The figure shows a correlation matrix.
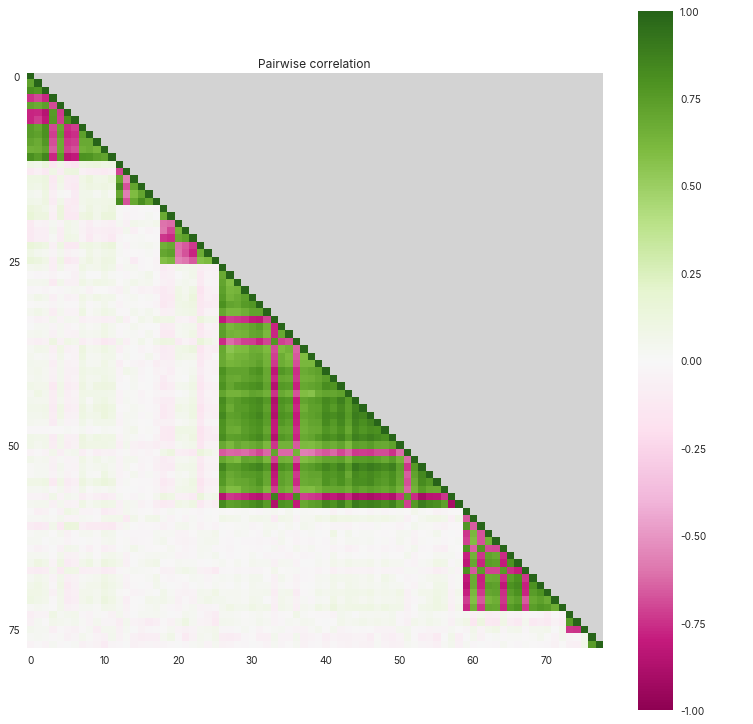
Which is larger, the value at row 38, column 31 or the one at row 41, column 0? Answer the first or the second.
the first
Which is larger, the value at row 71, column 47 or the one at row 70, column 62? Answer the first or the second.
the second
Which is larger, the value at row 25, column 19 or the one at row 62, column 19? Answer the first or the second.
the first
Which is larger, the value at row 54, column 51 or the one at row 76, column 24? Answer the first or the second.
the second
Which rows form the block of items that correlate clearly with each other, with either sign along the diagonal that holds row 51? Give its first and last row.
26 to 58
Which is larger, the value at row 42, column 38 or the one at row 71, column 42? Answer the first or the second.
the first
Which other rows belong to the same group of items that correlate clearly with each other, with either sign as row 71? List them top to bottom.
59, 60, 61, 62, 63, 64, 65, 66, 67, 68, 69, 70, 72
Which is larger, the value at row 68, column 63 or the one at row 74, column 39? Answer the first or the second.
the first
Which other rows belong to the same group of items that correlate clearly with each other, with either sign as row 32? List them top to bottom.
26, 27, 28, 29, 30, 31, 33, 34, 35, 36, 37, 38, 39, 40, 41, 42, 43, 44, 45, 46, 47, 48, 49, 50, 51, 52, 53, 54, 55, 56, 57, 58
